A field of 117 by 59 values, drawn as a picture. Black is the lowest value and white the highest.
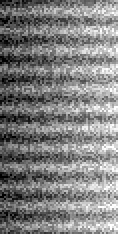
On average the colour sits 50% of the way up the scale. Stripes running across repeat 12 times from top to bottom. The histogram is bell-shaped. There is an overall slope up to the right. No row or column stands out.
